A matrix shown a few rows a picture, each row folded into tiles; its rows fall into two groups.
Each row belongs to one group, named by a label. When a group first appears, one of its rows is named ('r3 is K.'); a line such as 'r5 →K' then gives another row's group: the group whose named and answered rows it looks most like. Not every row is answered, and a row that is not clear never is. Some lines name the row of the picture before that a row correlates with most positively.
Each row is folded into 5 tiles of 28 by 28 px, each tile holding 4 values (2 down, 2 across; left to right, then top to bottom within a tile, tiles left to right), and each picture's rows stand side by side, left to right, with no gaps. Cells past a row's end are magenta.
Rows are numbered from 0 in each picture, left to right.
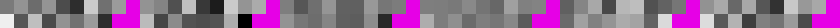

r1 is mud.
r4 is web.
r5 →mud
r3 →mud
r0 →mud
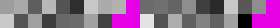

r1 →mud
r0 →mud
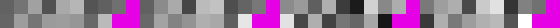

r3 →web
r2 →mud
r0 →web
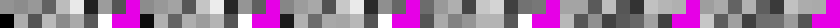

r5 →mud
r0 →web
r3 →web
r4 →mud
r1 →web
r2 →web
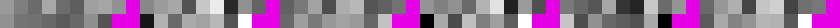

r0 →mud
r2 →web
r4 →mud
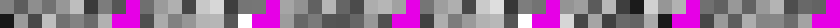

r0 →web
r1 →web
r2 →mud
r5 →web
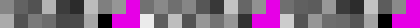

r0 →mud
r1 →mud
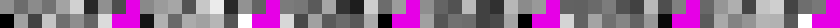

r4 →mud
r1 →web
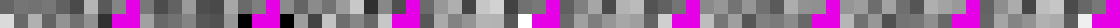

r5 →mud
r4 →web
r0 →mud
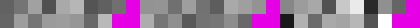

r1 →mud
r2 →web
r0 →web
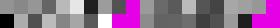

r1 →mud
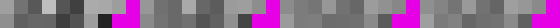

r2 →mud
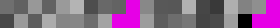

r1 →mud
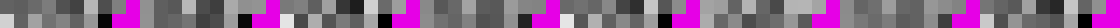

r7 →mud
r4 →mud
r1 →mud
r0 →mud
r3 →mud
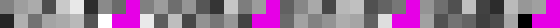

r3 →mud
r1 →mud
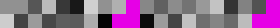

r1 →web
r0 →mud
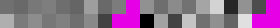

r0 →mud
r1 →web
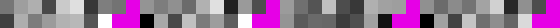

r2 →mud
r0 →web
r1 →web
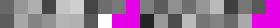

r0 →web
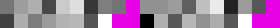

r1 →web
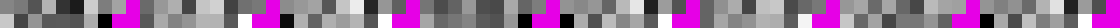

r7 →web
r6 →mud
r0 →mud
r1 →web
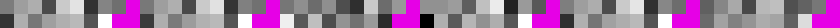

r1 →web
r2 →mud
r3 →web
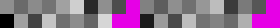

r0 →web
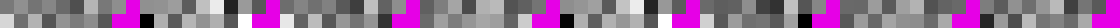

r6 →web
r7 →web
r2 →mud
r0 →mud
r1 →web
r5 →mud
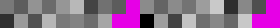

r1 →web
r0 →web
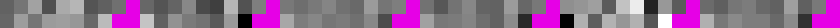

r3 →mud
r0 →web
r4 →web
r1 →mud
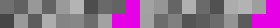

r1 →mud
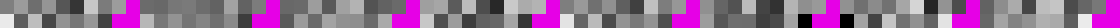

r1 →mud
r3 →mud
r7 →web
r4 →mud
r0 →mud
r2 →web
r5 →mud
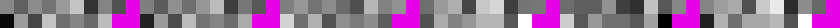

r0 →web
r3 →web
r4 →mud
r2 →mud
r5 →web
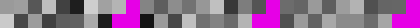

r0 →mud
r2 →web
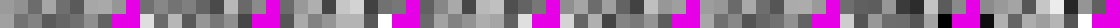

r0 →mud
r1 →mud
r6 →mud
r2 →web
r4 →mud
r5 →mud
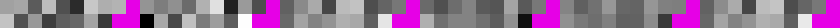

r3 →mud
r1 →web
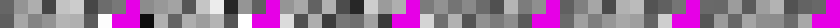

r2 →mud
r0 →web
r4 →web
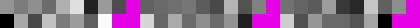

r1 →mud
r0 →web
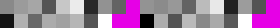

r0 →web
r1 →web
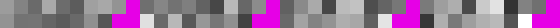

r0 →mud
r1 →mud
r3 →web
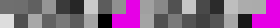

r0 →mud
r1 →mud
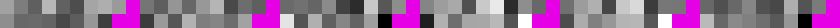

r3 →web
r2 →mud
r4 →web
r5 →mud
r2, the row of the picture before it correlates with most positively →0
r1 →web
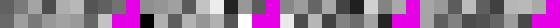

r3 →mud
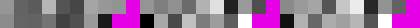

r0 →mud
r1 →web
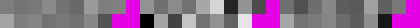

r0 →mud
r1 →web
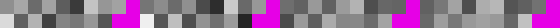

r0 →mud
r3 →web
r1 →mud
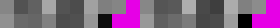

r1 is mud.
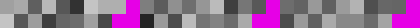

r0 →mud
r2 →web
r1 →web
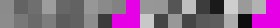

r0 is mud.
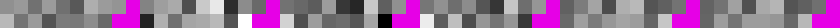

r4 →web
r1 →web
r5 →web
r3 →mud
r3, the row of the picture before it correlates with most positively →1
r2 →mud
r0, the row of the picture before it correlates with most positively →1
